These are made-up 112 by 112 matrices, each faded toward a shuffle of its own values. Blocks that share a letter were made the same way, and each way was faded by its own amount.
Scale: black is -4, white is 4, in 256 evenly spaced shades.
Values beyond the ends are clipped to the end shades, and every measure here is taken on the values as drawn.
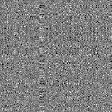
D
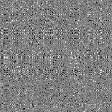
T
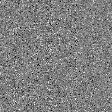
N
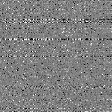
T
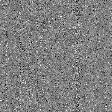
N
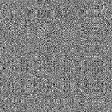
D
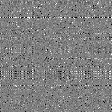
T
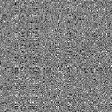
D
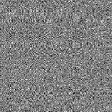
D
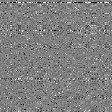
T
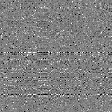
T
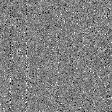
N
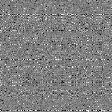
T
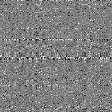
T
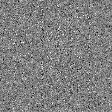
N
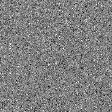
N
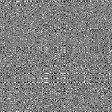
T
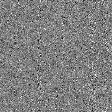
N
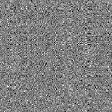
D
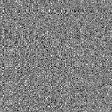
D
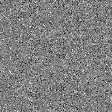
N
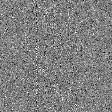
N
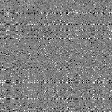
T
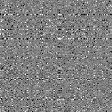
T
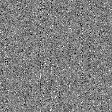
N
